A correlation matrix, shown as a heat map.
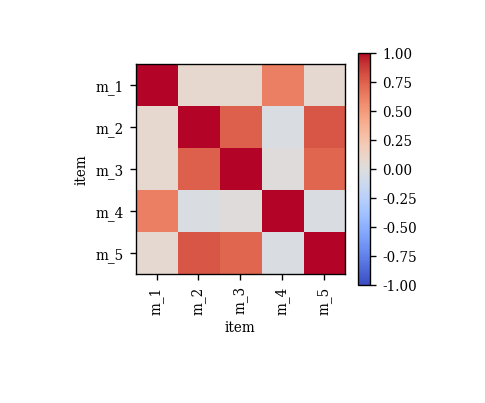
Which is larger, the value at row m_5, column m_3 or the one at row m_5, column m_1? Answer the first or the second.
the first
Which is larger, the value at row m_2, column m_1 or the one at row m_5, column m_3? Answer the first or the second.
the second
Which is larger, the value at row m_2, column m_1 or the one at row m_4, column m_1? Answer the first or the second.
the second
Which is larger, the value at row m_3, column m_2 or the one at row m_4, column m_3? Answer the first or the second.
the first
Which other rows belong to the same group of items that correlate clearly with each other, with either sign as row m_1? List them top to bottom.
m_4
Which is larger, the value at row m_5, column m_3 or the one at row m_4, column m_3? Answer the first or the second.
the first
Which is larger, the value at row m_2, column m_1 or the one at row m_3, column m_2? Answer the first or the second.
the second
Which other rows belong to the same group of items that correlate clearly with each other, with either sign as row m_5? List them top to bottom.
m_2, m_3
